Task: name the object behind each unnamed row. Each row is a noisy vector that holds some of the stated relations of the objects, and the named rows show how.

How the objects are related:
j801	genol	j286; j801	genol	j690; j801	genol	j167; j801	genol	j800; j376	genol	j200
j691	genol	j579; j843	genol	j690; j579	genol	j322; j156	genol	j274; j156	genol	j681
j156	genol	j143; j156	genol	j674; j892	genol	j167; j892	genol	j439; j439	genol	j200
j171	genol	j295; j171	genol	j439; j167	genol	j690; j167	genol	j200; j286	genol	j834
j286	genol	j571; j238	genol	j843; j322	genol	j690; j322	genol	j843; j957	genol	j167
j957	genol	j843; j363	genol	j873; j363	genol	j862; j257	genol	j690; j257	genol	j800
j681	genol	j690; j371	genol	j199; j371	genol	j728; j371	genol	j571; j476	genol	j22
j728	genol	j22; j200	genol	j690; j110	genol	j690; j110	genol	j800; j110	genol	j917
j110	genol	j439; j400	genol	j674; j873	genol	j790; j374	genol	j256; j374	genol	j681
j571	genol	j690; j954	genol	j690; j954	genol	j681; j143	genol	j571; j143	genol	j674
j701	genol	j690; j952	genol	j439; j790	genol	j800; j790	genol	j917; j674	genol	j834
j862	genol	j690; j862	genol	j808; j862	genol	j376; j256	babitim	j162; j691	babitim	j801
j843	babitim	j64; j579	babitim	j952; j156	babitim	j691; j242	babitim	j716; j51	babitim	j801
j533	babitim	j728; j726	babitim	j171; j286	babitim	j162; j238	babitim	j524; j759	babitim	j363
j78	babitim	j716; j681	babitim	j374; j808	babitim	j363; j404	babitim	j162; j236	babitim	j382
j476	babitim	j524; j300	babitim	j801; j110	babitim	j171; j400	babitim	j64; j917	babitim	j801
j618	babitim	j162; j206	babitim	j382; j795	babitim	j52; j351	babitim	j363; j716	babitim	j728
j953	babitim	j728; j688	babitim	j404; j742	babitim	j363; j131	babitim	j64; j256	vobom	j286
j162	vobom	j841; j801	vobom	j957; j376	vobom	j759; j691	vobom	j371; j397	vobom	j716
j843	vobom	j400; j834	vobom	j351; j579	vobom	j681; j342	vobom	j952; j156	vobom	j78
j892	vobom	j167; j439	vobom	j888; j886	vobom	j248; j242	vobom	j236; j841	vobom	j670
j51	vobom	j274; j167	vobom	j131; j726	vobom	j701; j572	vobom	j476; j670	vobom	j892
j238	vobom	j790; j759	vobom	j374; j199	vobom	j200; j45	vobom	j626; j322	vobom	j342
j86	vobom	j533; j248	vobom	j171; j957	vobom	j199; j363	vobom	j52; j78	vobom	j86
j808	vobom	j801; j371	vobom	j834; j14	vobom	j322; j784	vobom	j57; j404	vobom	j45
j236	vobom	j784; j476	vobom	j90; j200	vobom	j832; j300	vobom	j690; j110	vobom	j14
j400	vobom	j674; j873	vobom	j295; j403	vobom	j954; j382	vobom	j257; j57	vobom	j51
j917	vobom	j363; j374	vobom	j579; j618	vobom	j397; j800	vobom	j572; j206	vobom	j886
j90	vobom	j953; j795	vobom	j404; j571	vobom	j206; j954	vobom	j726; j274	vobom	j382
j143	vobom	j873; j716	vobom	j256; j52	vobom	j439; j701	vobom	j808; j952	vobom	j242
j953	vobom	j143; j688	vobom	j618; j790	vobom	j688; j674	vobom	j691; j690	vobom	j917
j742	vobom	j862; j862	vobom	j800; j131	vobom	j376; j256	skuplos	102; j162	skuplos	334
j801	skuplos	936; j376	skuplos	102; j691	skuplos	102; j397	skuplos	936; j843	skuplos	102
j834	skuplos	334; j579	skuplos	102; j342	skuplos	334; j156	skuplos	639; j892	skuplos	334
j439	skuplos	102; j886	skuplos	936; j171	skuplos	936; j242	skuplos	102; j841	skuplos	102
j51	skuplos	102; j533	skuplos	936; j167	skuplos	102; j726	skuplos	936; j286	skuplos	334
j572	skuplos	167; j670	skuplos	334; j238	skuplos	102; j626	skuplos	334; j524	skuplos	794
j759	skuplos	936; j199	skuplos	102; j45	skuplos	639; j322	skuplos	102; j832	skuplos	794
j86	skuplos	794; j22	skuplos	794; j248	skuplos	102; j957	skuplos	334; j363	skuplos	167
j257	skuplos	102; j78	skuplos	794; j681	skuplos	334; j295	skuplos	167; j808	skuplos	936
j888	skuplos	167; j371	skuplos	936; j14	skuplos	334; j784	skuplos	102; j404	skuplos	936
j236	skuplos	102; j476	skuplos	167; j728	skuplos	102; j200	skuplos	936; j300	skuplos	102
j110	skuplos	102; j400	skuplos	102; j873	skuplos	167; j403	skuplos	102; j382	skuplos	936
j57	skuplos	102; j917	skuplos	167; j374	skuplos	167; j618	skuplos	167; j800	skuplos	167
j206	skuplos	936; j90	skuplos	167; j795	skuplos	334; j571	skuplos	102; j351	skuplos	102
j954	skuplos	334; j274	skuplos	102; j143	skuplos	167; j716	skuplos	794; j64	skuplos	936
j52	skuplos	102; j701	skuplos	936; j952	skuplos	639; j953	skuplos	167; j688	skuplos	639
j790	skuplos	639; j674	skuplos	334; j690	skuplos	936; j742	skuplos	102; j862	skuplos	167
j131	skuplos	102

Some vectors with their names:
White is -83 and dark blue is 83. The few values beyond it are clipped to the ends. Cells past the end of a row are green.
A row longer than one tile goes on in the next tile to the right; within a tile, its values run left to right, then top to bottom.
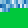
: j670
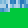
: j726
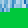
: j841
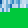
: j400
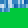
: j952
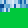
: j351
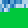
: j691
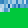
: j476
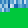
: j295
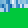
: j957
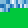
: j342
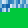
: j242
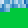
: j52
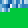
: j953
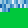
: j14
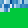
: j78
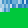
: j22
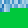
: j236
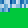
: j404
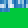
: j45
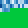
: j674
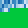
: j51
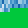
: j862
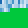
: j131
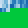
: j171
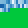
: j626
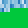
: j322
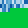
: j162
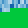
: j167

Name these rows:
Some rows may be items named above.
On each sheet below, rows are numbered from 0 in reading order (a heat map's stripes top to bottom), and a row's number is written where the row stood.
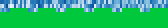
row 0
j156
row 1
j801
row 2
j691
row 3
j953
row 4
j143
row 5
j86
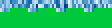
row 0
j86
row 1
j618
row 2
j286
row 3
j892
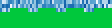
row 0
j242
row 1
j832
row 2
j374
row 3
j954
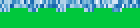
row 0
j571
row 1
j363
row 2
j571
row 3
j957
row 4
j728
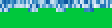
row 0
j300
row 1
j579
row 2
j917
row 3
j688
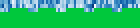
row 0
j681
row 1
j701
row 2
j843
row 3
j953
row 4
j801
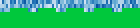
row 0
j690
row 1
j51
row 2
j862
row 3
j524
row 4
j200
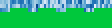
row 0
j371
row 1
j256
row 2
j690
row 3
j242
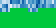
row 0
j533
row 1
j873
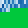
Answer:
j382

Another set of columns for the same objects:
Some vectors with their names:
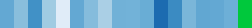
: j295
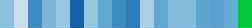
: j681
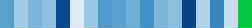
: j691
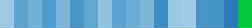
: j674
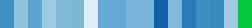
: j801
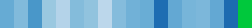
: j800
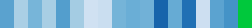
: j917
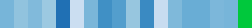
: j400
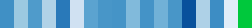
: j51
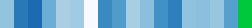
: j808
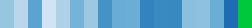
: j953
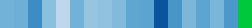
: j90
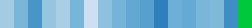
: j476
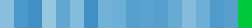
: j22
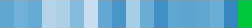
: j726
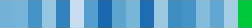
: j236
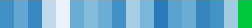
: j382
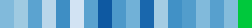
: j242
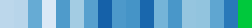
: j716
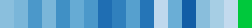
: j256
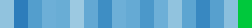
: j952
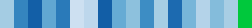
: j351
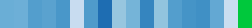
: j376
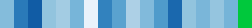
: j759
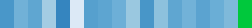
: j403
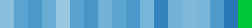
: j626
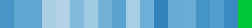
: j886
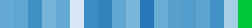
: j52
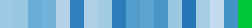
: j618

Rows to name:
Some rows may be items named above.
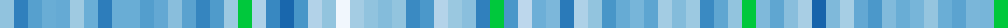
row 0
j952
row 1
j363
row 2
j571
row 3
j156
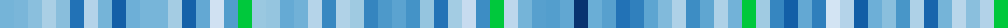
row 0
j404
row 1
j618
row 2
j286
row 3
j351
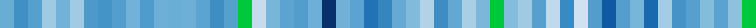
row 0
j45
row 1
j286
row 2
j242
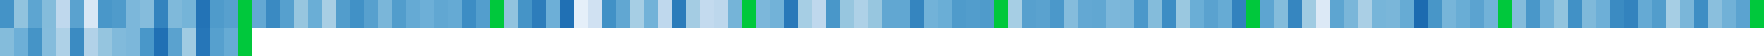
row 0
j701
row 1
j45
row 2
j742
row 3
j873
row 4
j892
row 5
j295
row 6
j688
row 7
j143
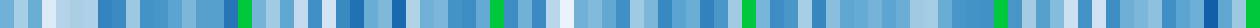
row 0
j533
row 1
j728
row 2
j382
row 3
j790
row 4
j200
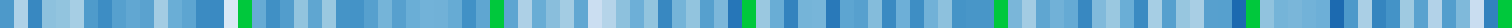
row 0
j257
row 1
j45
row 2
j862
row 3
j957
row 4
j954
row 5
j162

